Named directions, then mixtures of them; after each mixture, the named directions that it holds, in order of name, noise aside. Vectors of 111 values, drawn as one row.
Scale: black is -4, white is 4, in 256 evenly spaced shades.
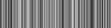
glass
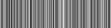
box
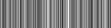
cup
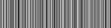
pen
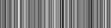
cup, glass, pen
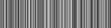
box, cup, pen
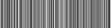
box, pen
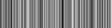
glass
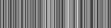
cup, glass, pen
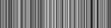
box, cup, glass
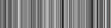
cup, glass, pen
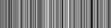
box, cup, glass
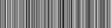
box, pen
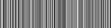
box, cup, pen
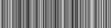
glass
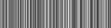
box, cup, pen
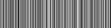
cup, pen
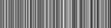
box, cup, pen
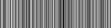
box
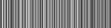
glass, pen
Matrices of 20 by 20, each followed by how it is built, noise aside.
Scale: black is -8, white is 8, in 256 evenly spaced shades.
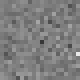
noise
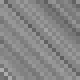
Toeplitz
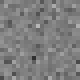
noise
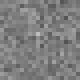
noise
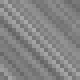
Toeplitz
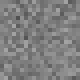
noise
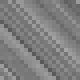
Toeplitz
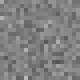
noise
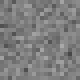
noise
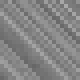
Toeplitz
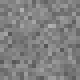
noise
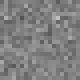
noise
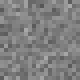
noise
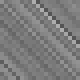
Toeplitz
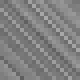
Toeplitz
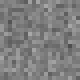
noise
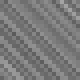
Toeplitz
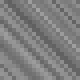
Toeplitz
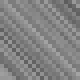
Toeplitz
